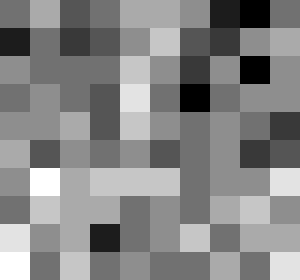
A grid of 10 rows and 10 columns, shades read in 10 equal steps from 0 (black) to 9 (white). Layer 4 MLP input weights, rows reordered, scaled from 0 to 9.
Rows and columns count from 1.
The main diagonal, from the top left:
4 4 4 3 7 3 4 6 6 8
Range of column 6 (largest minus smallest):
4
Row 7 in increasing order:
4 5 5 5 6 7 7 7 8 9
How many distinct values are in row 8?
4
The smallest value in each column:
1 3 2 1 4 3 0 1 0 2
